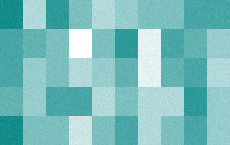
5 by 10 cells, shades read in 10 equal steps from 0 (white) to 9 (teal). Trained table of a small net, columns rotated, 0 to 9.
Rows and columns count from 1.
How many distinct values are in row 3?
6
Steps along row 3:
down up down up up down up up down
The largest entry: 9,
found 2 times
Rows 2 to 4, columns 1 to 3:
7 6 5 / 7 4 5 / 6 4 7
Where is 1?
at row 2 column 7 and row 3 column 7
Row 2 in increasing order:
0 1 4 5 5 6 6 7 7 8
